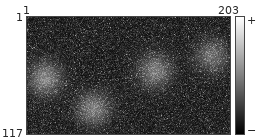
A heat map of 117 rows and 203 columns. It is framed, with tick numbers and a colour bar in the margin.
Average level on the scale: 20%. Bumps: four. Slope: none. Mirror symmetry: none. Histogram: skewed, a long tail of high values.
